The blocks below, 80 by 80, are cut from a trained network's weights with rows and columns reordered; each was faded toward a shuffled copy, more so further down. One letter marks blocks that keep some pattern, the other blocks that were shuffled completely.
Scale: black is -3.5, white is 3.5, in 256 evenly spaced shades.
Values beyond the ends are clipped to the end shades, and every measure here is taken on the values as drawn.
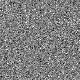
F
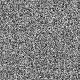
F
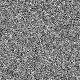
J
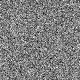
J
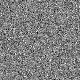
J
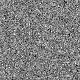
J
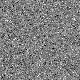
J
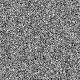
F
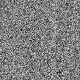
F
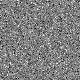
J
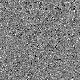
F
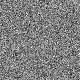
J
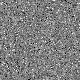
J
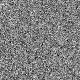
J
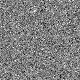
J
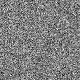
F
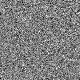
F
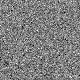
J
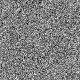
F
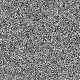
J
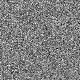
F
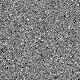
J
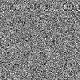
F
